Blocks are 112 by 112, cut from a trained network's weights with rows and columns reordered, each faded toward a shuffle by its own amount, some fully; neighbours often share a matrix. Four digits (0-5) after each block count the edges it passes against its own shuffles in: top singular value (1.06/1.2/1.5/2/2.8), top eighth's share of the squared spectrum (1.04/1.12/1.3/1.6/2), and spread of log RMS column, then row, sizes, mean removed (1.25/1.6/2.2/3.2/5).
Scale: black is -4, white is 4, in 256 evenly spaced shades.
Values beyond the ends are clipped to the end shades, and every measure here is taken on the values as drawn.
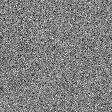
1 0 0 0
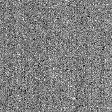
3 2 1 1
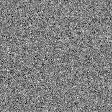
0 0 0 0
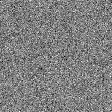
2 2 1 0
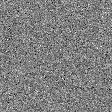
0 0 0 0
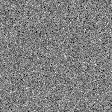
0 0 0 0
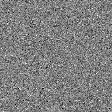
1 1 0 1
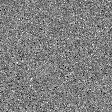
0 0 0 0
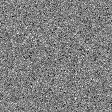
0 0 0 0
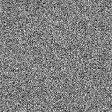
3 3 1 1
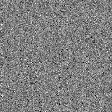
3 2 2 0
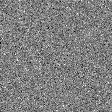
1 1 0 0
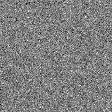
2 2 1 0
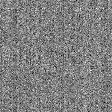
2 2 0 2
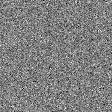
1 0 0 0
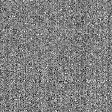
3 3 0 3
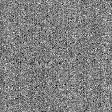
2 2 0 2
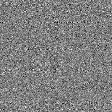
2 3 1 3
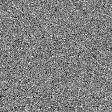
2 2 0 2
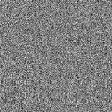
4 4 2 2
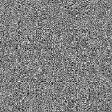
3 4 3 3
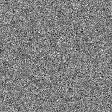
0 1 0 1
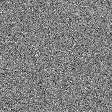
0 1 0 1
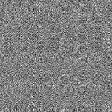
4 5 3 2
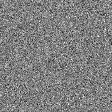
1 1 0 1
